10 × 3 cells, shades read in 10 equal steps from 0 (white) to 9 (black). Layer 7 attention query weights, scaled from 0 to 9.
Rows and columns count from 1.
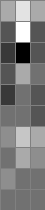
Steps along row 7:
down up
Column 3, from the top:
3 6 6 5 6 6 3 4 5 5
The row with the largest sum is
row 3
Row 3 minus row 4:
1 6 1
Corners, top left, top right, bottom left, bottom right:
3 3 5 5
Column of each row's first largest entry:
1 1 2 1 1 3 1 1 2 1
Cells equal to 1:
1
